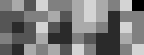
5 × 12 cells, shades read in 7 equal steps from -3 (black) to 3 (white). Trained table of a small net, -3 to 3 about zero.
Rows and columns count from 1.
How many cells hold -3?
1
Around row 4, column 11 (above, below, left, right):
2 0 -2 0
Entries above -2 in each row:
11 11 9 8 9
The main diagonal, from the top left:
0 -1 -1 1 1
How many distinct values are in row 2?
5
